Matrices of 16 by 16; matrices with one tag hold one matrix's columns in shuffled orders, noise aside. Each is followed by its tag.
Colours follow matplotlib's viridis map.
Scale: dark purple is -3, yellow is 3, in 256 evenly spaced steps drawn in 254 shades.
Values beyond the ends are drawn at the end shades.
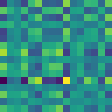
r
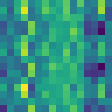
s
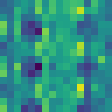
s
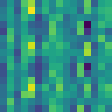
s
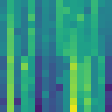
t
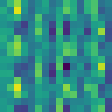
s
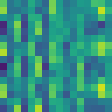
s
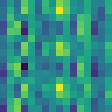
s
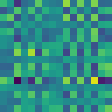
r
